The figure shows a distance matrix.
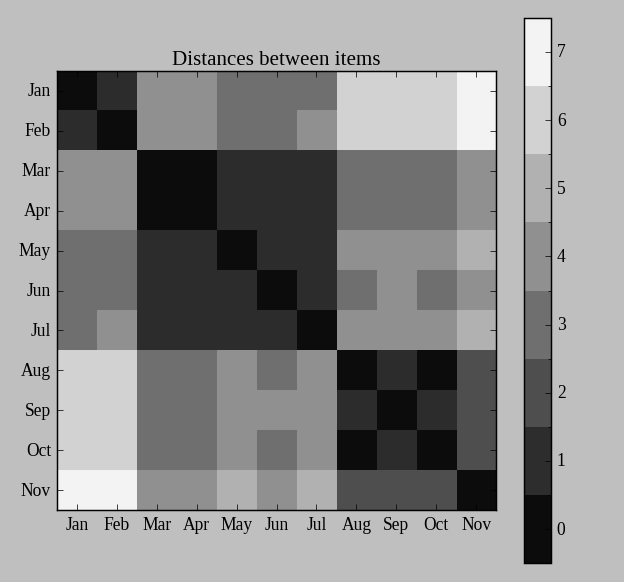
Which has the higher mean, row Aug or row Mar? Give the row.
Aug
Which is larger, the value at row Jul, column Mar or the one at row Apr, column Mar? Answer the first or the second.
the first
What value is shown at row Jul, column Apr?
1
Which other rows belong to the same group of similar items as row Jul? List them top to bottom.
Mar, Apr, May, Jun
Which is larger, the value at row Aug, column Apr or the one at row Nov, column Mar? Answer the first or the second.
the second
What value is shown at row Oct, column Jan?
6
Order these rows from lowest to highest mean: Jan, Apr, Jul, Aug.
Apr, Jul, Aug, Jan
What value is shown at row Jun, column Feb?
3
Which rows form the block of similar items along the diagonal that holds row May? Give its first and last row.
Mar to Jul
